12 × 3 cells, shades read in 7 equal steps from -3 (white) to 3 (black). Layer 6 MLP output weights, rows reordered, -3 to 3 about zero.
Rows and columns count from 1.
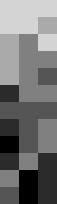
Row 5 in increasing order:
-1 0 1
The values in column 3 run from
-2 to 2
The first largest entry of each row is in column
1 3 2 2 3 1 1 1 1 1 2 2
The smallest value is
-2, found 6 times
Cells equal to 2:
6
